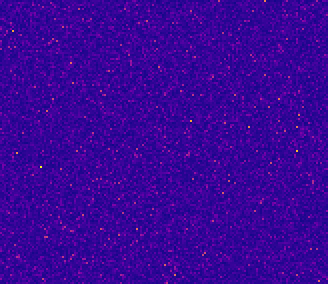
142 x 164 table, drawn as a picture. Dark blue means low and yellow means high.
Slope: none. Grain: fine. Odd rows or columns: none. Average level on the scale: 10%. Seam: none. Histogram: skewed, a long tail of high values. Stripes: none.
